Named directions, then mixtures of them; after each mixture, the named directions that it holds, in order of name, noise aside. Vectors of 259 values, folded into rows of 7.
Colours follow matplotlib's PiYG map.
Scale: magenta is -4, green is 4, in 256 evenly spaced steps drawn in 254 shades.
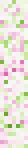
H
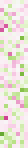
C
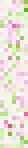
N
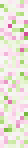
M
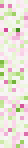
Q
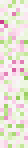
C, H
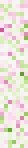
C, M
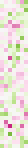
N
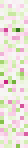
M, Q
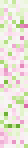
C, H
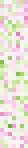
N, Q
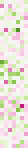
Q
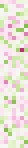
M, N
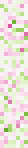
M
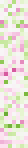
H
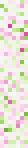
M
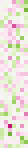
N
